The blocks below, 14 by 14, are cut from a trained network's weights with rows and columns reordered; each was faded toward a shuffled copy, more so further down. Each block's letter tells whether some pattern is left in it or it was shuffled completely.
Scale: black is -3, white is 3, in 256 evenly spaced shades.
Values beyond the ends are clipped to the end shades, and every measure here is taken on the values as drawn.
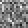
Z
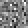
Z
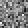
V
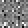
Z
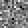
V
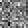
Z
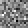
V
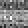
Z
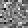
Z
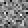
V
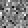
V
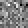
V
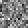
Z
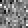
Z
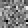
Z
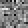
Z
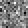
V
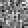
V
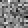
V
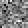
V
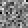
V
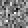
V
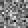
V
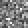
V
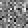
Z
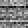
Z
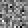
V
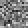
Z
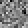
V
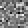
Z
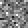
V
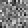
Z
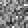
V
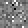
V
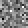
V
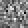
V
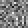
Z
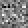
Z
